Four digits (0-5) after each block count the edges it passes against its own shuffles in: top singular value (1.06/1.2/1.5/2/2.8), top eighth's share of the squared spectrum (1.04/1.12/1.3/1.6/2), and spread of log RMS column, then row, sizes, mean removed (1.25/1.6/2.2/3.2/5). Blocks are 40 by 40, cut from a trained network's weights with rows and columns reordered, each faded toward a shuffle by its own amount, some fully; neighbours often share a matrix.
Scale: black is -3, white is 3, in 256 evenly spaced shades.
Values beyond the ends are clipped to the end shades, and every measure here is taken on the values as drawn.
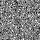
0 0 0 0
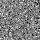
0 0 0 0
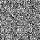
2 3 0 0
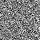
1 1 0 0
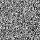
2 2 0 0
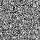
0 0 0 0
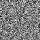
2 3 0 0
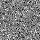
0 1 0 0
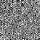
2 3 1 2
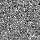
0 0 0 0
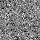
0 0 0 0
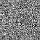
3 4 1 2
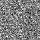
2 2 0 1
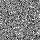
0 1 0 0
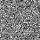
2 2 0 1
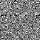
2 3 1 2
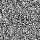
2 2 0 1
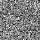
1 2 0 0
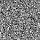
1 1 1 0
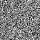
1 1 0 0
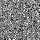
1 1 0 0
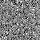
1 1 0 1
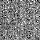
2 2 0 1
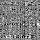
3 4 1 3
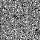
0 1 0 0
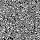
1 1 0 0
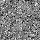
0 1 0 0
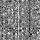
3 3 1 2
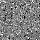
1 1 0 0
